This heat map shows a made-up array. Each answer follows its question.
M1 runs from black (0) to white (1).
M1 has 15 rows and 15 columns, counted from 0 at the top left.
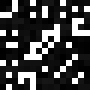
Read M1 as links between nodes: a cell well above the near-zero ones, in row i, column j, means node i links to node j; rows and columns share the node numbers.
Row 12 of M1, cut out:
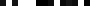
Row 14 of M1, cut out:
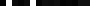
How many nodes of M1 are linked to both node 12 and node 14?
2
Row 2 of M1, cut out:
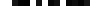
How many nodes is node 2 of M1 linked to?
5
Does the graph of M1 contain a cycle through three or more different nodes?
yes
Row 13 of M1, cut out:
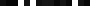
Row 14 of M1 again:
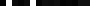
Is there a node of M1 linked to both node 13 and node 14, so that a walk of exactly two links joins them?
yes
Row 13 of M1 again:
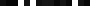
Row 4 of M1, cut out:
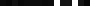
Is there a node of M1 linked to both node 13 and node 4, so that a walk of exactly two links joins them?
yes
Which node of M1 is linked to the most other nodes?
node 5
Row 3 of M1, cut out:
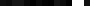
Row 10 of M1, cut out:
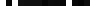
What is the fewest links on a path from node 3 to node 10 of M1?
4
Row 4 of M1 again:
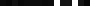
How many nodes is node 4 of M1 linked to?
2
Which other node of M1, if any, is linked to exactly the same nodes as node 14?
none
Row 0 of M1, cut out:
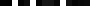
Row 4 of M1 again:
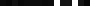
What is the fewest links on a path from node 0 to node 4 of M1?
3
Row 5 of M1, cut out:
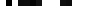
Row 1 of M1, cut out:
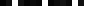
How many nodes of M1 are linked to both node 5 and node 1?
4
